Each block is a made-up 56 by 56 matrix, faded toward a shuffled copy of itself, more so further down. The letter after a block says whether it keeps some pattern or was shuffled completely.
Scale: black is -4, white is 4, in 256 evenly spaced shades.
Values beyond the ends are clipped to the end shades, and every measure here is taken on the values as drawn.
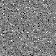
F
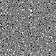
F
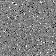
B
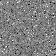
B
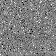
B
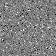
B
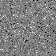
B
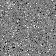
B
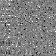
F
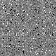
F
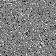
B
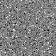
F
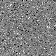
B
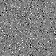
F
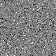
B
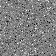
B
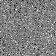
B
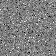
B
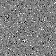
F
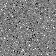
B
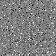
F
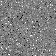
B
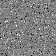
B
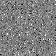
F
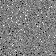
B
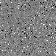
F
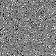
F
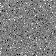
B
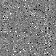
F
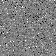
B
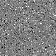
F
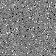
F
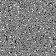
B
